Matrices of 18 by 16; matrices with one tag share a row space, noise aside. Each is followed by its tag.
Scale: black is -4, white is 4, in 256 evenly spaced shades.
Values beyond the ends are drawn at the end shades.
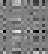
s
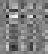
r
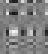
r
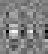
r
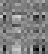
s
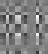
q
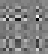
q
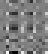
r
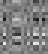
s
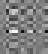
r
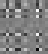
q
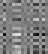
s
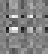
r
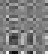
r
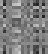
s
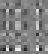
q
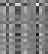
q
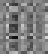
r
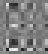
r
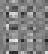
r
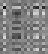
s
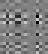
q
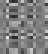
r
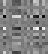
s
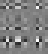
q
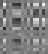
s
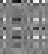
s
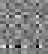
q
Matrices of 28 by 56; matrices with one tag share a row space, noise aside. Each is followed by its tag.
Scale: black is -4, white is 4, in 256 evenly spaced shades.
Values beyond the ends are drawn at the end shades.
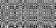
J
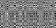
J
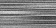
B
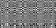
J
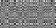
J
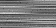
B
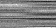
B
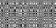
J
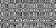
J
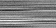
B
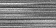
B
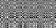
J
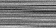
B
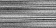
B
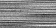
B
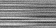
B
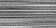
B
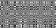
J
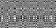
J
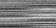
B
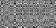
J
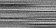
B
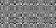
J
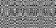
J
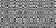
J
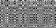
J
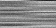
B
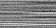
B
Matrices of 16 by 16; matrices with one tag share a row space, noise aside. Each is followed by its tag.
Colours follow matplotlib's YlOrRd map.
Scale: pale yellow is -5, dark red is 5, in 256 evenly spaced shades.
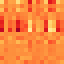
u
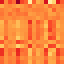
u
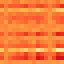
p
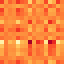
u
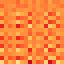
u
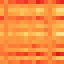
p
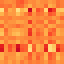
u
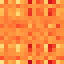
u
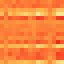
p
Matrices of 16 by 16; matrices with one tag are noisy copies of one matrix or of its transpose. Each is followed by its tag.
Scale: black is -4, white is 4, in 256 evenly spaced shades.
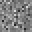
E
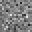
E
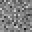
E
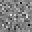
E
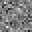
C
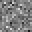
C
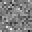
C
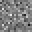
E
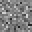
E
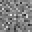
E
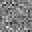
C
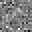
C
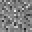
E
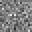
E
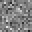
C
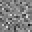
E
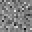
E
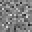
E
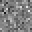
C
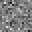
C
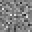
E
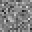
C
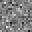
C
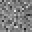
E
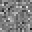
C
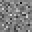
E
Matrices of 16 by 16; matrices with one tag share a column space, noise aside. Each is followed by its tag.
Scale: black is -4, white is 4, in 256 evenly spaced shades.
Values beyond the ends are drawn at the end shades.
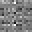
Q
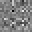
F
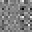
Q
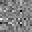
F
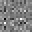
F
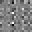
Q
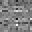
F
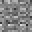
Q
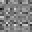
Q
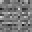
Q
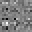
F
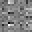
Q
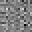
Q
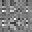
F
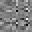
F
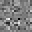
F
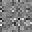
F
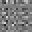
Q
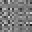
Q
